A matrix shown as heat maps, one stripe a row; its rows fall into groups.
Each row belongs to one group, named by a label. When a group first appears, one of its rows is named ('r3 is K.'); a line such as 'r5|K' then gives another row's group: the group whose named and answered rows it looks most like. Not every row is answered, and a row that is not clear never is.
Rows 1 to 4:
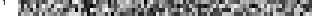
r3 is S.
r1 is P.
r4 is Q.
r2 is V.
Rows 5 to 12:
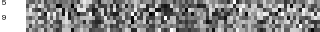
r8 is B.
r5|P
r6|V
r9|Q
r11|B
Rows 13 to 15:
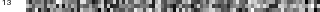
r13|P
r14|B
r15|P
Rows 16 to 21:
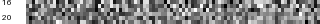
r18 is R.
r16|B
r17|S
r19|P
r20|B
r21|P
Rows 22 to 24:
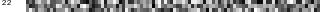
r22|R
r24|S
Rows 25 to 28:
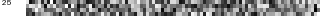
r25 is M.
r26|B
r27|P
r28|R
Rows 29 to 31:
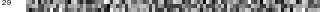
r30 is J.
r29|R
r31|M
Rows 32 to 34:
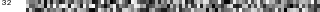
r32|B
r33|J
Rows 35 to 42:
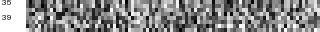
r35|M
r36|M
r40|J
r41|V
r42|M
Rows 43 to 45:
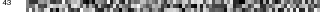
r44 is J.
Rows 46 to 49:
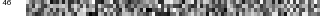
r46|Q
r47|J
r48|Q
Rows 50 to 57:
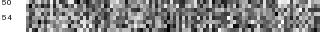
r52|V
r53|M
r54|J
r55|P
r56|J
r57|S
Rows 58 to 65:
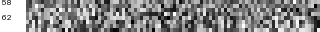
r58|M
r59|P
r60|J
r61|Q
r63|V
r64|V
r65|B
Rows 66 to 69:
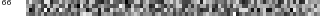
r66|Q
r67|B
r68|M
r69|P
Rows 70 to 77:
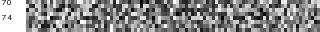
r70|Q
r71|B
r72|V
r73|J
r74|R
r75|P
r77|J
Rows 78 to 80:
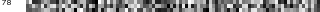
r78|S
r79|J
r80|S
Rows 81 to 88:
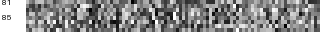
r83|S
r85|S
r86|B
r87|V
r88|P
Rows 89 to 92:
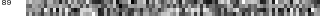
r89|V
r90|J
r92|Q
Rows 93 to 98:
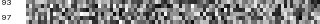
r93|V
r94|S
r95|R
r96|Q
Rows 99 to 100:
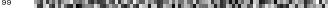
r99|R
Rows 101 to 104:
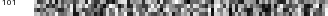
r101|M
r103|R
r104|R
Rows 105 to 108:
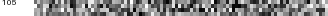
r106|M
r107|J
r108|R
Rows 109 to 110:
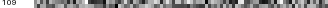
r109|R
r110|J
